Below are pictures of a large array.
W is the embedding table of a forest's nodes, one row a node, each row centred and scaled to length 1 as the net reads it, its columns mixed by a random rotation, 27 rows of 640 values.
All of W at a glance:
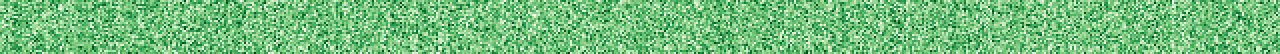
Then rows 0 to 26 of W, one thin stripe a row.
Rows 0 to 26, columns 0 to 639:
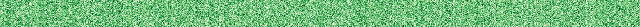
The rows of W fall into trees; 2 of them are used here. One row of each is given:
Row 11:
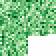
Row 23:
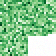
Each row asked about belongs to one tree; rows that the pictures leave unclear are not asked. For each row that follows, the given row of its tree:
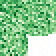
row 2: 23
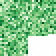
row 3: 11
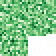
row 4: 23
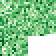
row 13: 11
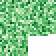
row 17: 23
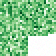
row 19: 23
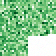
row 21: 11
